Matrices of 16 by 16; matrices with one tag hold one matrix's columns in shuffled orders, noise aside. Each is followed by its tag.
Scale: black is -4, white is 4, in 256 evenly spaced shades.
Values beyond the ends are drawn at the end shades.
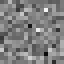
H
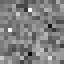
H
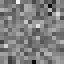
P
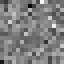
P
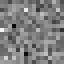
H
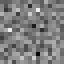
H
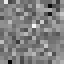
P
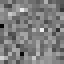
H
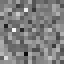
H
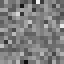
P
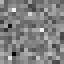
H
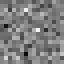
H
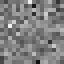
P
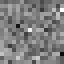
H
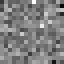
P
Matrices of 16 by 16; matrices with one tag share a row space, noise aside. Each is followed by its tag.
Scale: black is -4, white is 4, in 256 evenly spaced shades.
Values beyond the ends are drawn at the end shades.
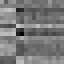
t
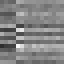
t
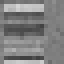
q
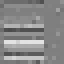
q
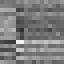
t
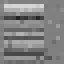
q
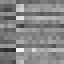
t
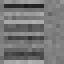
q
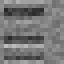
q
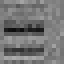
q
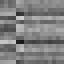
t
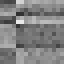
t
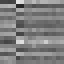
t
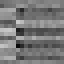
t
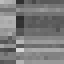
t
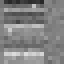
q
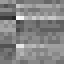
t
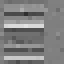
q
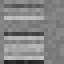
q
